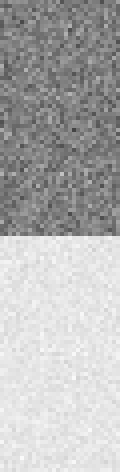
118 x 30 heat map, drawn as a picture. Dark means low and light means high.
It is made of 2 by 1 panels. Panel 1,1: middling, fine-grained. Panel 2,1: very high, fine-grained, faint in contrast.
